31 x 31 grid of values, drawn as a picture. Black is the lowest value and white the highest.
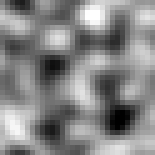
There are no lone odd cells. The field is mottled with small blotches. No overall slope runs across the table. Overall the values sit about 50% of the way up the scale.
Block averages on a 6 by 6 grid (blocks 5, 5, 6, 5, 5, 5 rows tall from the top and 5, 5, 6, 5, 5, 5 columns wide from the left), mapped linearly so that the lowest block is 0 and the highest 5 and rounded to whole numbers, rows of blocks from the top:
322534
233213
222334
333323
532303
432344
